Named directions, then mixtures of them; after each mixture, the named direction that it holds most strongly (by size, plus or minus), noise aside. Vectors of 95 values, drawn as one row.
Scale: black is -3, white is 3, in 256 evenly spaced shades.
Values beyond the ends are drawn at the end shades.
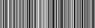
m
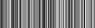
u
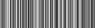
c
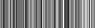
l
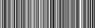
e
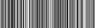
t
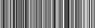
l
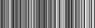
u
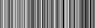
l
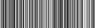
t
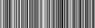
u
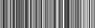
l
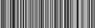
c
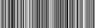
t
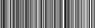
l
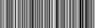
e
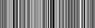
u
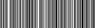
m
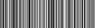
m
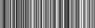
l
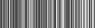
l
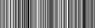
t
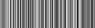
c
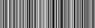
m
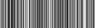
t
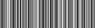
c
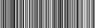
t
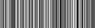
t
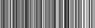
l
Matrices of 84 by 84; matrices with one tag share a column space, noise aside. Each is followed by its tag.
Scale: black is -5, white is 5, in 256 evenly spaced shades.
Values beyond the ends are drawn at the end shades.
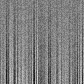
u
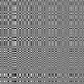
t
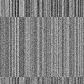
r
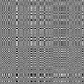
t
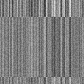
r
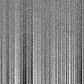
u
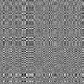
t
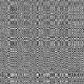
t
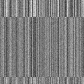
r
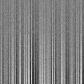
u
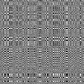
t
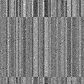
r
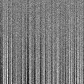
u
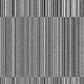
r
